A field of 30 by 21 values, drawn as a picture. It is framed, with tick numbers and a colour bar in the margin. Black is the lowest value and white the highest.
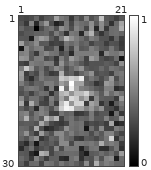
Slope: none. Roughest part: centre. Odd patch: higher, in the centre. Ninth with the highest average: centre.
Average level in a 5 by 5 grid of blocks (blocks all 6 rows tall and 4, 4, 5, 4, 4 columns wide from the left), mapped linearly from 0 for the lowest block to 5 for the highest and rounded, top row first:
0 1 1 1 0 | 1 1 1 1 1 | 1 1 5 1 1 | 1 1 2 1 0 | 0 1 1 1 1
